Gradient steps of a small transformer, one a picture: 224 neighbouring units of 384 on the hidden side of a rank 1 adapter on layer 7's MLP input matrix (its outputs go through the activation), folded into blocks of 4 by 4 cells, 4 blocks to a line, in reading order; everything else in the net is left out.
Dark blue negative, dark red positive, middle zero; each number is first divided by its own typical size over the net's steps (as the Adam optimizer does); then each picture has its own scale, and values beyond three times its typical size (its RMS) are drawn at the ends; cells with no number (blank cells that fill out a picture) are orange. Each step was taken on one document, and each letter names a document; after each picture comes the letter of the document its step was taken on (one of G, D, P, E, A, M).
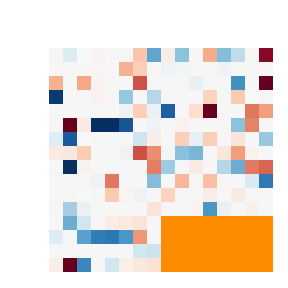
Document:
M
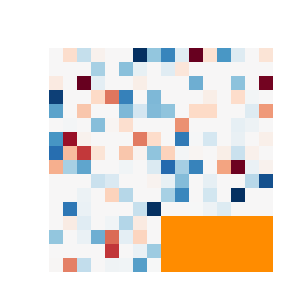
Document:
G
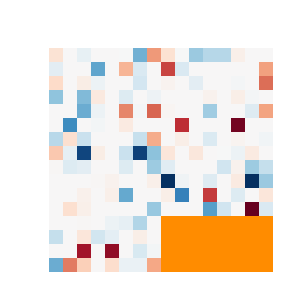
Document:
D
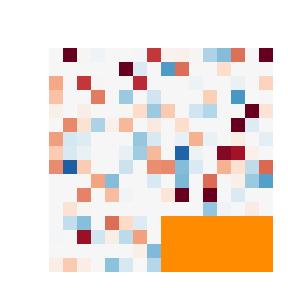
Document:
M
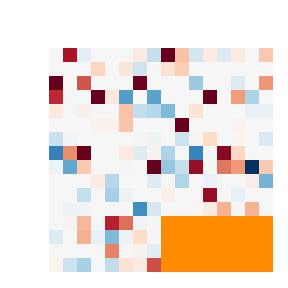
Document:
G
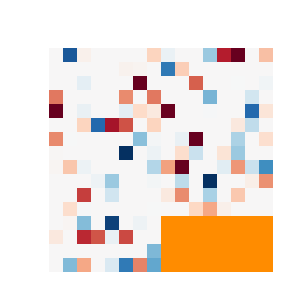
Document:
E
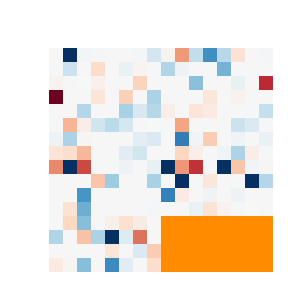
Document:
M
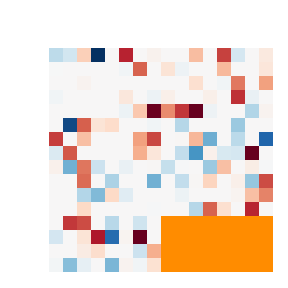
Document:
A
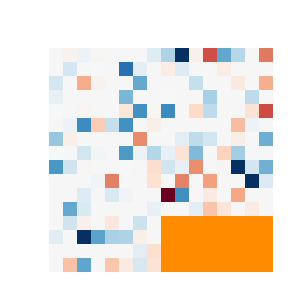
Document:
M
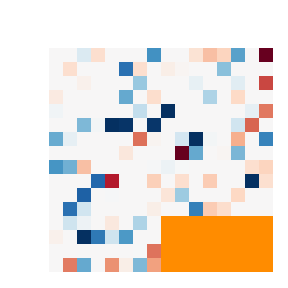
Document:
E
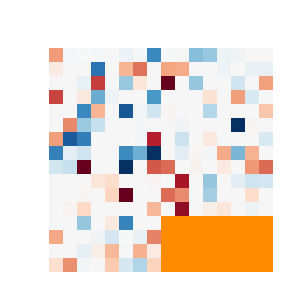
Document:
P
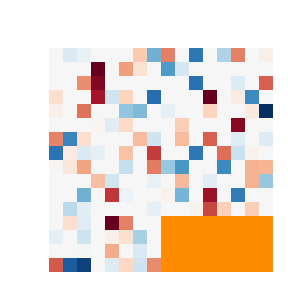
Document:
G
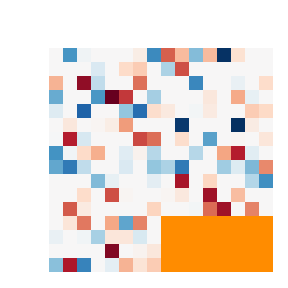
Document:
G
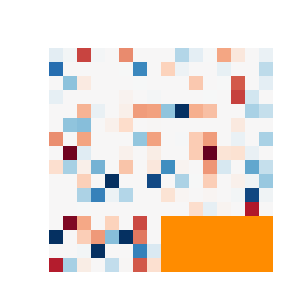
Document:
A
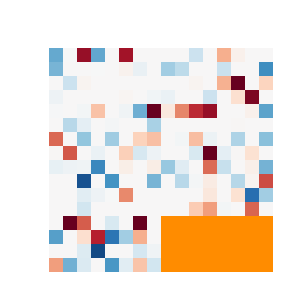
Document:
A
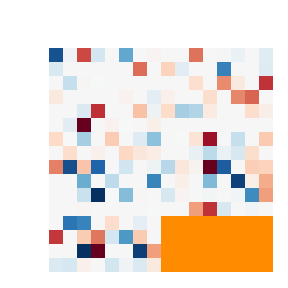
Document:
A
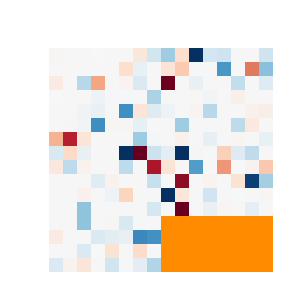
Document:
P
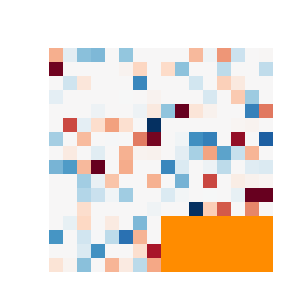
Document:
A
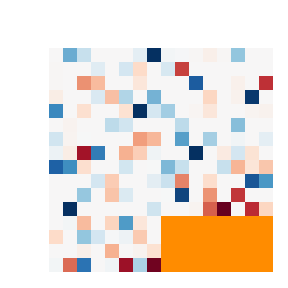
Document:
G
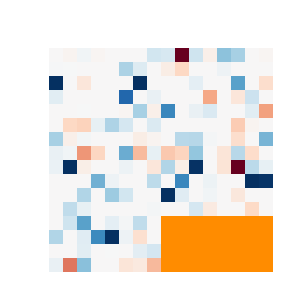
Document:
M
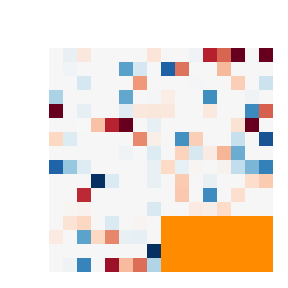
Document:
E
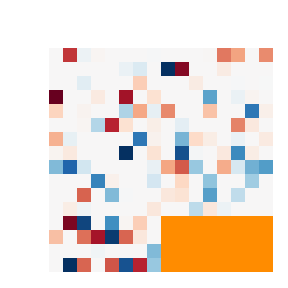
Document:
E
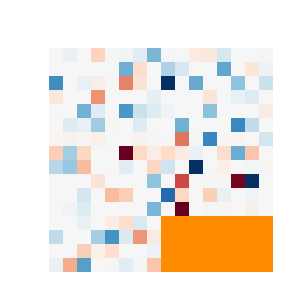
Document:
P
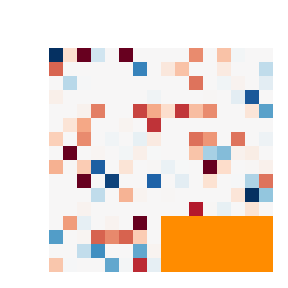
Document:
A
